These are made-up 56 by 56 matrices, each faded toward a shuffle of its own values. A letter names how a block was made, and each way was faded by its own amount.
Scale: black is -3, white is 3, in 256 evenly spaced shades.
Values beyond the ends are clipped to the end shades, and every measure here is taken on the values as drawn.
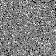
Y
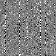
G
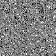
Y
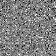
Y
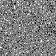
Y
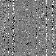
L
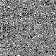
Y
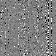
L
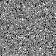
Y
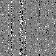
L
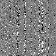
L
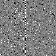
L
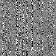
G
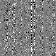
G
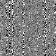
G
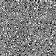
Y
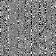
G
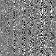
G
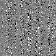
L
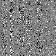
L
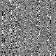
G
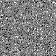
Y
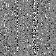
L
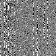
G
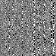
G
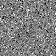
Y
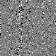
L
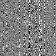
G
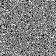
Y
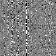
G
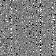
L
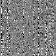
G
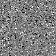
Y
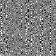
G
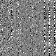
G
